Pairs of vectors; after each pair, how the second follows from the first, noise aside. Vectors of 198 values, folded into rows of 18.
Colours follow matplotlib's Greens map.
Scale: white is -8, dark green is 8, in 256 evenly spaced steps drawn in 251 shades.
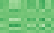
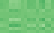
shrunk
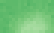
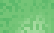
partly zeroed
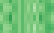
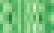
scaled up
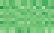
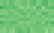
shrunk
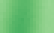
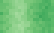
wrapped around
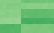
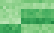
scaled up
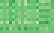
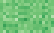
wrapped around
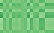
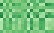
scaled up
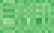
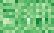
scaled up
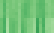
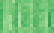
wrapped around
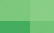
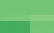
partly zeroed
